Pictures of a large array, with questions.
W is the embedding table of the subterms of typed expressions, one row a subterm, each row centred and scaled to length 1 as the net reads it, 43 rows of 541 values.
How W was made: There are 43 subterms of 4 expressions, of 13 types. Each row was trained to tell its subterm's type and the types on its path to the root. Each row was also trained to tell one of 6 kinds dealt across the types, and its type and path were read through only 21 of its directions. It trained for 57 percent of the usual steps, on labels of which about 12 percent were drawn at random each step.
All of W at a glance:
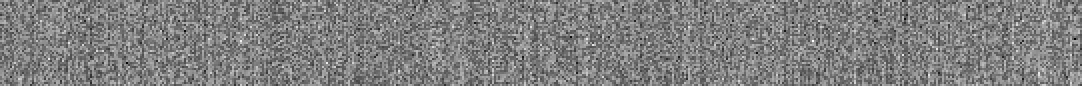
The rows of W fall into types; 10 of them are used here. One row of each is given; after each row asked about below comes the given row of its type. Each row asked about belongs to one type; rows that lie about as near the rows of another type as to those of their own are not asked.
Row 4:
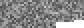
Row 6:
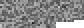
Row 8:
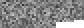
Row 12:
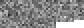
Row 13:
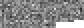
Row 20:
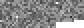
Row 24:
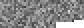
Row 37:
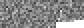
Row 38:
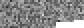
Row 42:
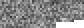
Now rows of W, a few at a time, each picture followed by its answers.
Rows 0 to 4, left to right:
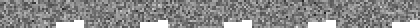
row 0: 42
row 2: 4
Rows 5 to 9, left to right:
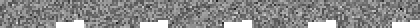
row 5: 4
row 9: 6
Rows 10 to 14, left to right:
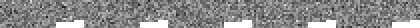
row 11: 42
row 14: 38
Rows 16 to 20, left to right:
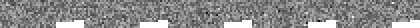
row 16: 6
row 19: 6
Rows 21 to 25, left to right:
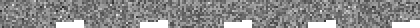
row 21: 8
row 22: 13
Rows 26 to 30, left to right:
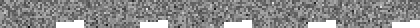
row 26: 12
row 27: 13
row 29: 6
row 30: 4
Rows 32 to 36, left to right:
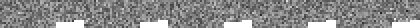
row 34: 4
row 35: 42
